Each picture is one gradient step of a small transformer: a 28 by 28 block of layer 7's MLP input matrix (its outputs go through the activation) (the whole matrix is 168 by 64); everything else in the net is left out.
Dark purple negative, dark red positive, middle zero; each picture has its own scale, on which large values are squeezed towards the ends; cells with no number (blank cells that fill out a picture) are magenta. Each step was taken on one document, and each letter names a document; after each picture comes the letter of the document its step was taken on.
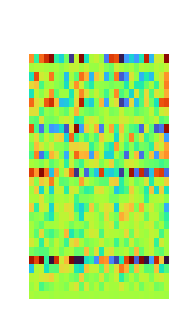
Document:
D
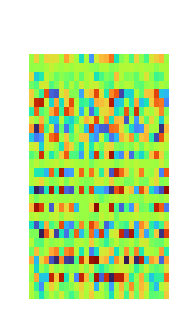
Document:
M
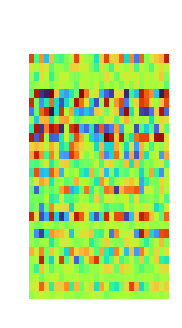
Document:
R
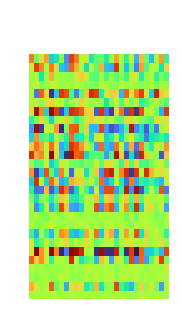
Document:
R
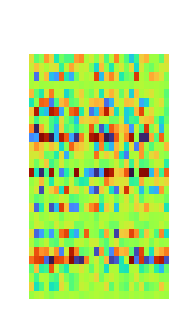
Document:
R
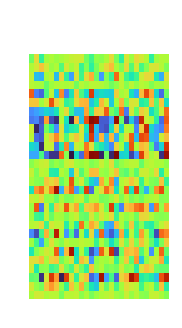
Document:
M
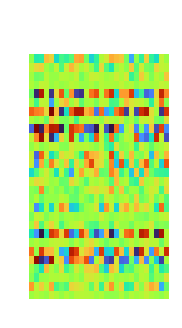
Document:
R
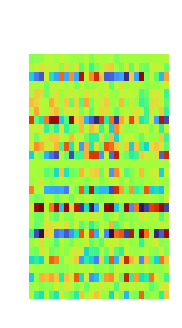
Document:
M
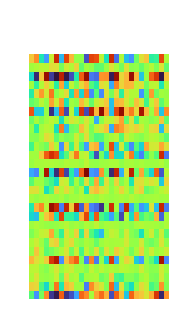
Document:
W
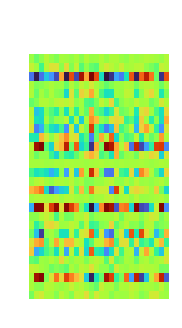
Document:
M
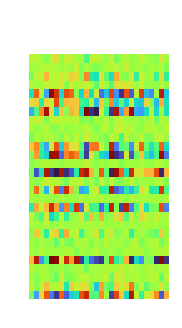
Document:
W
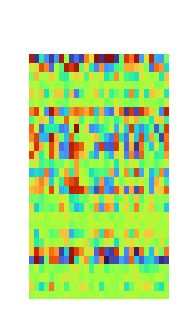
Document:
R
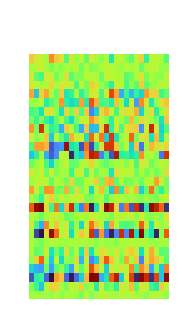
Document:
M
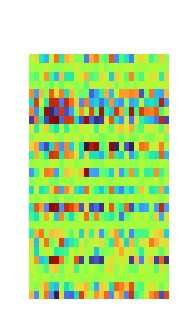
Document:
W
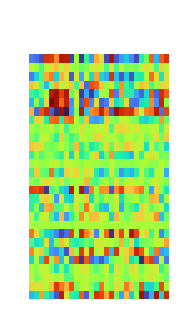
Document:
W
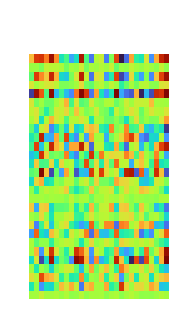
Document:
D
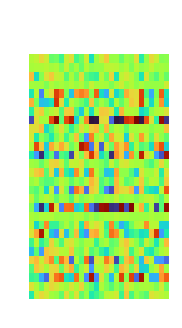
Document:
M
